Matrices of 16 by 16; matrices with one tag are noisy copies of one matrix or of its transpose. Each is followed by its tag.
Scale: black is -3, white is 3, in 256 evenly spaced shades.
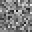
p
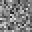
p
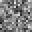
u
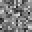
u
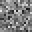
p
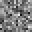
u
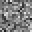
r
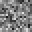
u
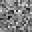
p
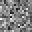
p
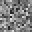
p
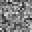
r
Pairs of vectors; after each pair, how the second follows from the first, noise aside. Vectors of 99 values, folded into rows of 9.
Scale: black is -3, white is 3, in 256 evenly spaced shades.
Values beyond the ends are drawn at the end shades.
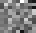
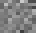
shrunk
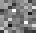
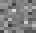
shrunk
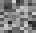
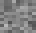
shrunk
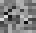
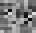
reversed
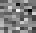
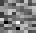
reversed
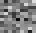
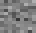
shrunk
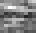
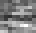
reversed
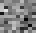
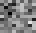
reversed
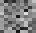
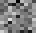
reversed
